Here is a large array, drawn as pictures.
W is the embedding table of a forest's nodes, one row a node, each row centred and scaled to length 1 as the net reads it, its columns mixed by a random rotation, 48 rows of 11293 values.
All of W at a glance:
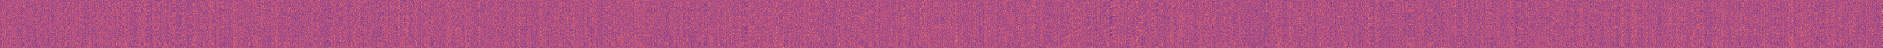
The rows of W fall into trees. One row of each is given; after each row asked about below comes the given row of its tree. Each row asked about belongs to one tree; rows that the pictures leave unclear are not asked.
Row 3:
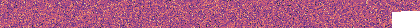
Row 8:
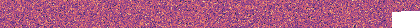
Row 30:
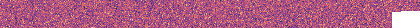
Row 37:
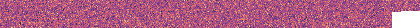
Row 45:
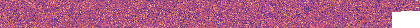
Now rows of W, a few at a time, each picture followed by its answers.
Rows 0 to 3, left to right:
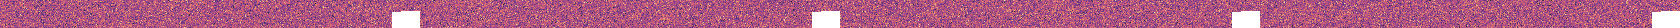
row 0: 8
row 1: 37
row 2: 3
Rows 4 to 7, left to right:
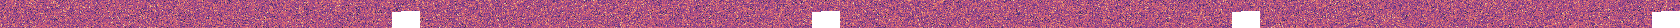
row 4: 45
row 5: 3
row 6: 3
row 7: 37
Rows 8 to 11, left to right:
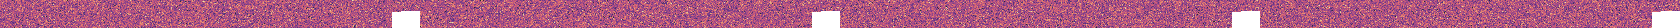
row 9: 45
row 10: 45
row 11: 45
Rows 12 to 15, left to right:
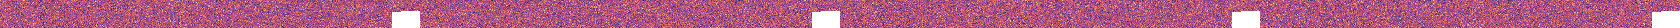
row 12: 8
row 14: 8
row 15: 3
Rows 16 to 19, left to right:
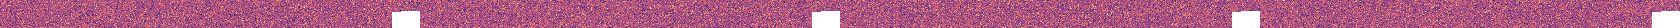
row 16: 30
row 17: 8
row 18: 8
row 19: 8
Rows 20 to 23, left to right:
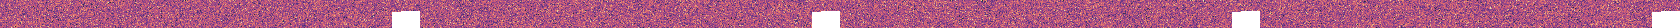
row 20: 37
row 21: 8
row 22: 30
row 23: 8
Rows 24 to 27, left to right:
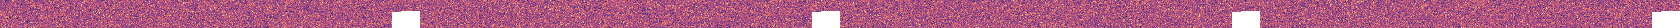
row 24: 45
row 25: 8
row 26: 3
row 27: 3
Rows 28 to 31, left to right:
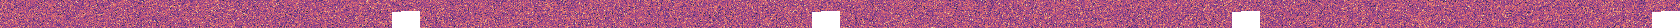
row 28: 3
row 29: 30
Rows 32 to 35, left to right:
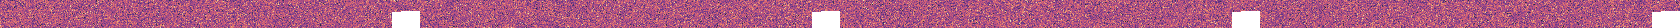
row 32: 3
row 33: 30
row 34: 8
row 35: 8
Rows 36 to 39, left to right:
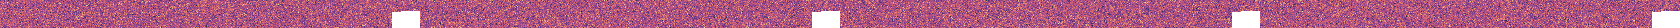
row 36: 3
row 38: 45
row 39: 37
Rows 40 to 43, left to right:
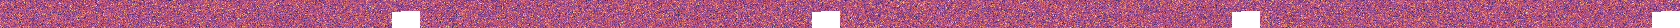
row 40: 3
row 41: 3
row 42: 45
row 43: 45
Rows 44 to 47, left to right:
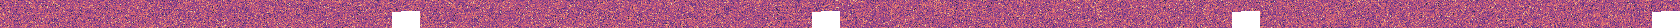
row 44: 45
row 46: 30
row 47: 37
